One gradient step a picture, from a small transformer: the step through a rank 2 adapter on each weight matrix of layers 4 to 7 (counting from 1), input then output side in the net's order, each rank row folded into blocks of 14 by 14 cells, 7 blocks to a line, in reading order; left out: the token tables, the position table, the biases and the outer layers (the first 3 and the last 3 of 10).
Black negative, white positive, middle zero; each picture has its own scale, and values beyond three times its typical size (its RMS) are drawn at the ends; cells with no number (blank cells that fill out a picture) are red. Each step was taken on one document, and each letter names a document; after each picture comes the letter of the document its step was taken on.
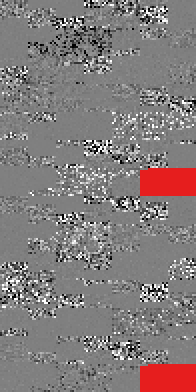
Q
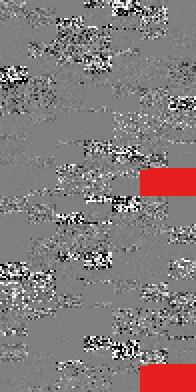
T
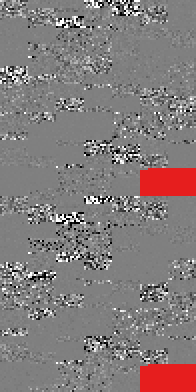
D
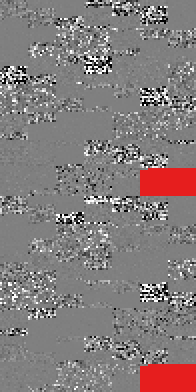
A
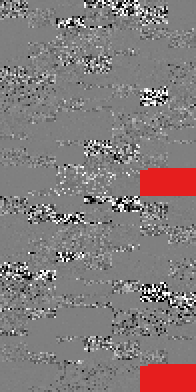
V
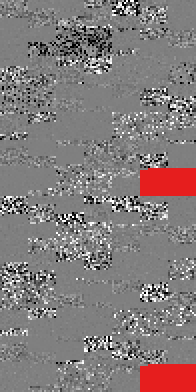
Q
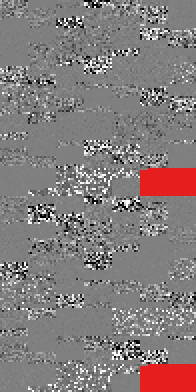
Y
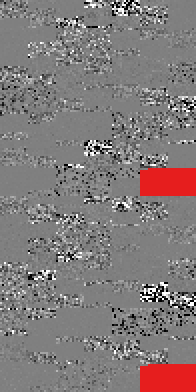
V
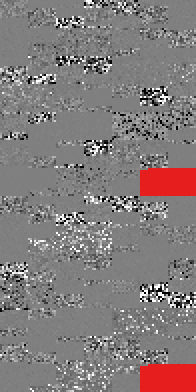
D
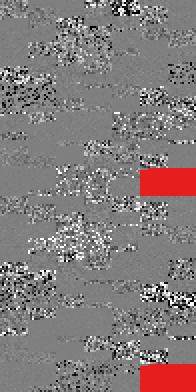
V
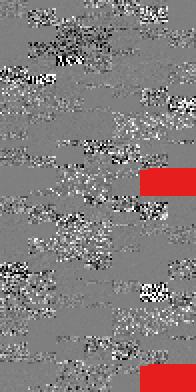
Y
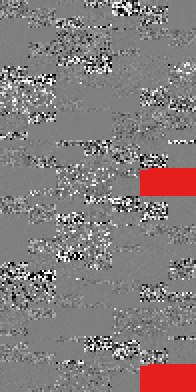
A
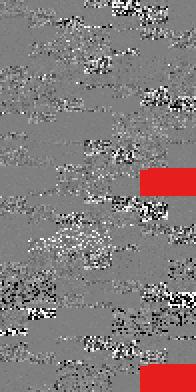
T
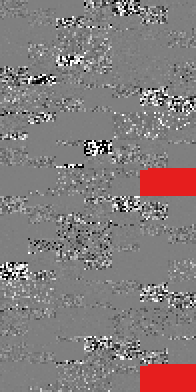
D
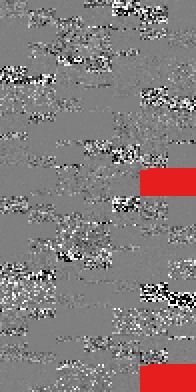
T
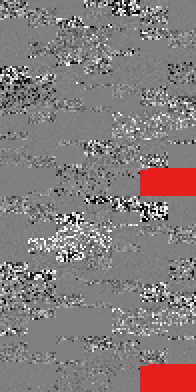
V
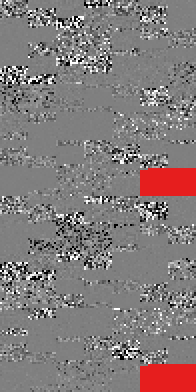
Q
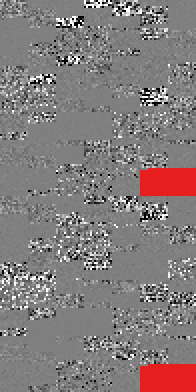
A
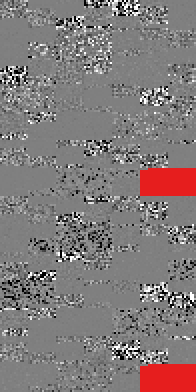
Q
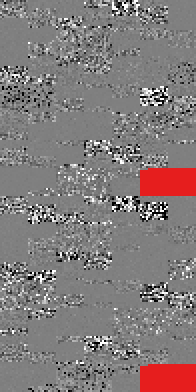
Y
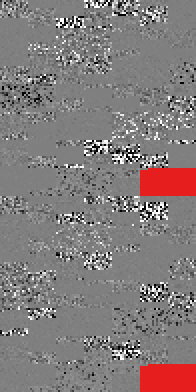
Q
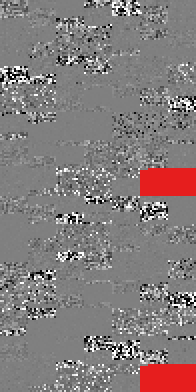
T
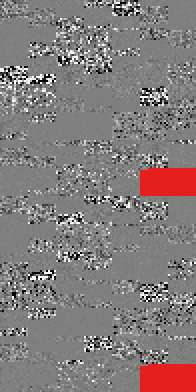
A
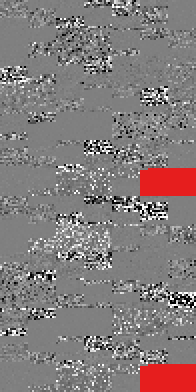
T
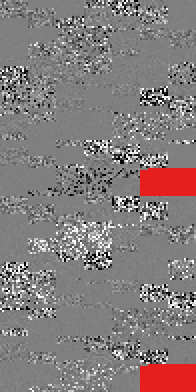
Q
